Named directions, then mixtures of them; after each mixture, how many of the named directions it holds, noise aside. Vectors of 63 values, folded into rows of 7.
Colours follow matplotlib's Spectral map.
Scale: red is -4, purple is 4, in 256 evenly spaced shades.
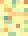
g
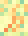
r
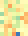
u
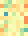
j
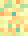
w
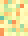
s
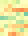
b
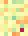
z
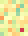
two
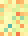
two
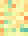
three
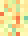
one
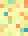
two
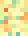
three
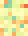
three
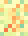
one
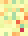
one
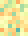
one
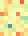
three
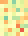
two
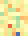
one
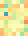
one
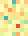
three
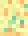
one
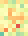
three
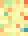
two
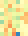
one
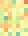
two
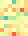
two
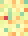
one
